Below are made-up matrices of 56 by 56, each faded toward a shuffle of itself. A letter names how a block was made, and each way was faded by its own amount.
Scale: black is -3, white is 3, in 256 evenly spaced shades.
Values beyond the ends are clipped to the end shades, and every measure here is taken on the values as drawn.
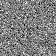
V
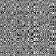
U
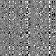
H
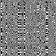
H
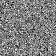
V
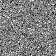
V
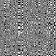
H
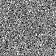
V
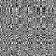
U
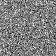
V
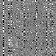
H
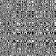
U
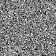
V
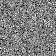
V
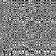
U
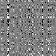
H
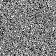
V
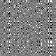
H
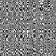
U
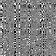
H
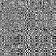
U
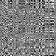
U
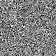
V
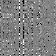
H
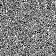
V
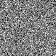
V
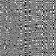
H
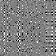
H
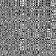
U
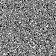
V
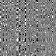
H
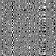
H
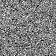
V
